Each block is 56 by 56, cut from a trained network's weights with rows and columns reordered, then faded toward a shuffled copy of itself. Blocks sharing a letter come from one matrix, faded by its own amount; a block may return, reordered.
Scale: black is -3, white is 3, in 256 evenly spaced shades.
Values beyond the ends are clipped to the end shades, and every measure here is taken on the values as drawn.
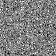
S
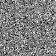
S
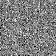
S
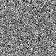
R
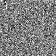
R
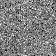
S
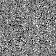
S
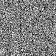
S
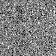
S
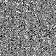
S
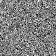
R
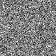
R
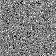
S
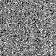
S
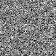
R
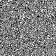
S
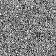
R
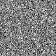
R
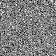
S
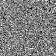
R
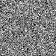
R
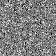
S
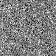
S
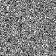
R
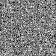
S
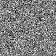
R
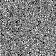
S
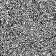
R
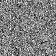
R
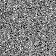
S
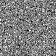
S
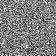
R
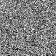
R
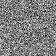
R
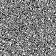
S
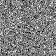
S
